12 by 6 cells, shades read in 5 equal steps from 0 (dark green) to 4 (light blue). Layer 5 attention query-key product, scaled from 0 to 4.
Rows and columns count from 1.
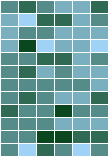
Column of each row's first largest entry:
4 2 1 3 5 3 6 4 2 4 1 2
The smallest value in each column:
1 0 0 0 1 1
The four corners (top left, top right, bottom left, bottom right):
2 1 2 2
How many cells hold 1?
13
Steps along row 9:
up same down up same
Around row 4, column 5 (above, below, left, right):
3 3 3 4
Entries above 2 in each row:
2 3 4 5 1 3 1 2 0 3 0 2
